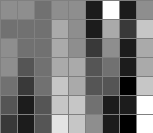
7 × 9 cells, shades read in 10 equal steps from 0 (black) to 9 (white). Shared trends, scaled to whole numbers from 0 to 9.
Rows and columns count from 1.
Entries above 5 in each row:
1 3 2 3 3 3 3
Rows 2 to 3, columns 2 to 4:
4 4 6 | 4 4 6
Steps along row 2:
same same up down down up down up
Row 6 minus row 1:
-2 -4 -1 2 2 3 -8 0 4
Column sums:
28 20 26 45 41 19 29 6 49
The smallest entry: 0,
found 2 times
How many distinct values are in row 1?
4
